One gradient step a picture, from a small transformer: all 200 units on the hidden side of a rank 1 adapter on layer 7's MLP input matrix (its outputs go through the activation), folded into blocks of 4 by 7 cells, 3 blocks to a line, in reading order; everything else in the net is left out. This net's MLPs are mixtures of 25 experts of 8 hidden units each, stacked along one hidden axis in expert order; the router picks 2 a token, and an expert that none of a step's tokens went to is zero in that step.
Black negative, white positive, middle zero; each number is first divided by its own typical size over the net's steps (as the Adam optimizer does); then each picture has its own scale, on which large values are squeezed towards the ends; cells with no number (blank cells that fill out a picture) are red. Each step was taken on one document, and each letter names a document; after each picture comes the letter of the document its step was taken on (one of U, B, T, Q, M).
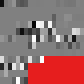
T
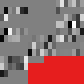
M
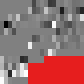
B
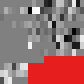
B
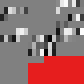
M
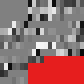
T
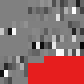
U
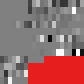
U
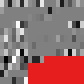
T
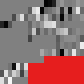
B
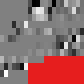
U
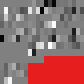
B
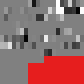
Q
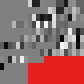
Q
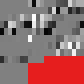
Q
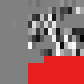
Q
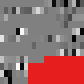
U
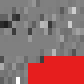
B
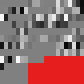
Q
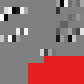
M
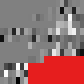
B
